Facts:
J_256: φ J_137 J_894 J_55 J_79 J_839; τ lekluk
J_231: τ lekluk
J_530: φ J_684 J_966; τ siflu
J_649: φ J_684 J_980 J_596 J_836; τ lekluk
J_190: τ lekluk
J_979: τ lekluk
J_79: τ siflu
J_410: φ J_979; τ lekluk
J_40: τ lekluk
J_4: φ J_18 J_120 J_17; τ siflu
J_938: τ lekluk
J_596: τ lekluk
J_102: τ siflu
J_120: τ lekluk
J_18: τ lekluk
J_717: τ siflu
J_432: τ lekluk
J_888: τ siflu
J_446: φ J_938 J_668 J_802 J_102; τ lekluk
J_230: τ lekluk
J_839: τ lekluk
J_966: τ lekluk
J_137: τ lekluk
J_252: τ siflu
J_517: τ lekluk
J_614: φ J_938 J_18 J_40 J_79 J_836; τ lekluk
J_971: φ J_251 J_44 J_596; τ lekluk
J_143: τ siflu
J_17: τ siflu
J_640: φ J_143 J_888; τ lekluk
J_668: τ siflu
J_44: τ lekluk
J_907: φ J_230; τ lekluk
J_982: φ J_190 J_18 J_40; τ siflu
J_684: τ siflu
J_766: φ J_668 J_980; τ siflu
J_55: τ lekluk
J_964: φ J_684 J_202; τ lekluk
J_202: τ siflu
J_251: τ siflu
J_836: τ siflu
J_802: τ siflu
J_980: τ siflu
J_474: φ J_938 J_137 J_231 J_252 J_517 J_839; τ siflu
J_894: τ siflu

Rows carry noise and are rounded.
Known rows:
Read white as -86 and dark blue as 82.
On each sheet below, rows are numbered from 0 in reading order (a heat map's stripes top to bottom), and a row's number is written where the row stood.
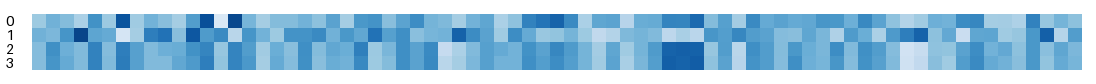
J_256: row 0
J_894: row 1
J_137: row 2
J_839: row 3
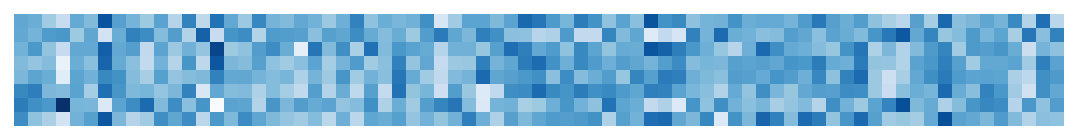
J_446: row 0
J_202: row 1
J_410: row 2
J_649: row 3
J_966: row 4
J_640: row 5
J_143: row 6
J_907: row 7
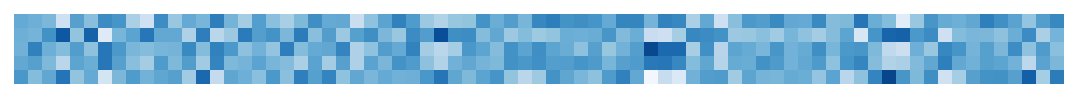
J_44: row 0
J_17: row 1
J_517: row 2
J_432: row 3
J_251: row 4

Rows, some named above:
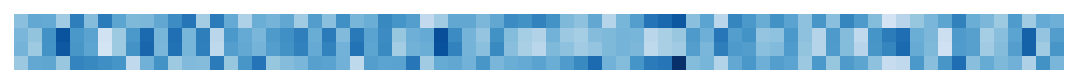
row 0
J_55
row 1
J_79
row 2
J_79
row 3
J_18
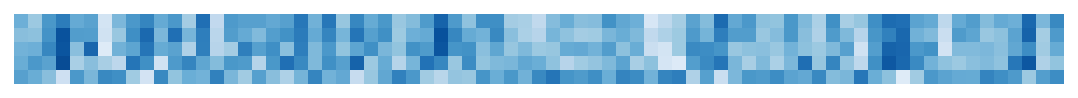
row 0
J_836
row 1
J_79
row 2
J_17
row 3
J_474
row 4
J_44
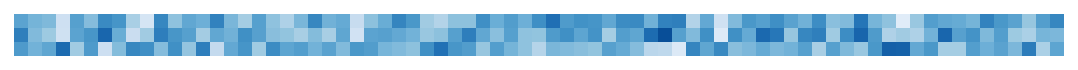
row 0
J_44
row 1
J_230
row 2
J_717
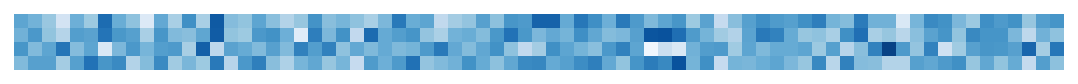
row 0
J_971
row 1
J_979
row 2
J_251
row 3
J_120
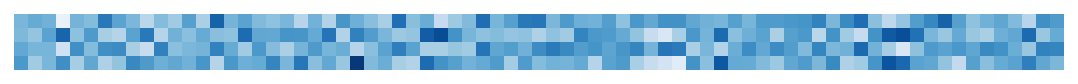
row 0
J_964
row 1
J_982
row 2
J_596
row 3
J_766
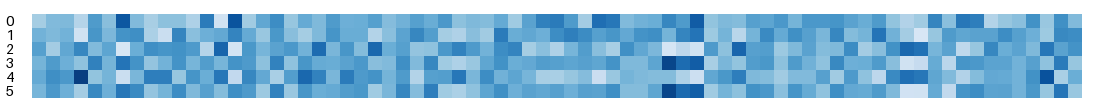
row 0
J_614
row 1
J_596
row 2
J_980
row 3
J_938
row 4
J_252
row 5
J_938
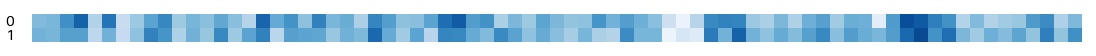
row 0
J_4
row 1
J_530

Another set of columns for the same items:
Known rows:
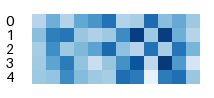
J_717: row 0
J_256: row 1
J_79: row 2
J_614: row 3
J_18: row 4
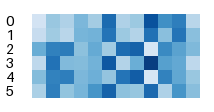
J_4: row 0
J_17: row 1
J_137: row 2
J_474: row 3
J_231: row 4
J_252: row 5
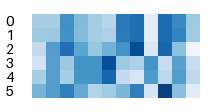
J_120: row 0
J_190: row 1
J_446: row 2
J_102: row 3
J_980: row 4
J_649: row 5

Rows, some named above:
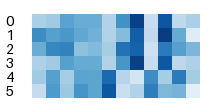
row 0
J_640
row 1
J_971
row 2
J_55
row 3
J_640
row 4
J_836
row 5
J_766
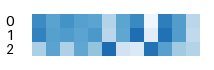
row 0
J_596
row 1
J_44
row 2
J_530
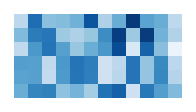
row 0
J_474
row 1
J_256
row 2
J_446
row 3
J_251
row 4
J_251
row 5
J_55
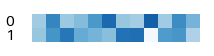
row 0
J_894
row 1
J_938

